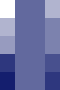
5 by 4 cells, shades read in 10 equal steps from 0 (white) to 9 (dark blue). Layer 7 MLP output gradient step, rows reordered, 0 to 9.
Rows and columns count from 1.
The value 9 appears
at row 5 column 1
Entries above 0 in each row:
3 4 4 4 4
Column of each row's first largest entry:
2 2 2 1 1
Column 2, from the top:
6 6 6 6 6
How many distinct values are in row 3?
3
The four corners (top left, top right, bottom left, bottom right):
0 3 9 8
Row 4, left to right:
8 6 6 7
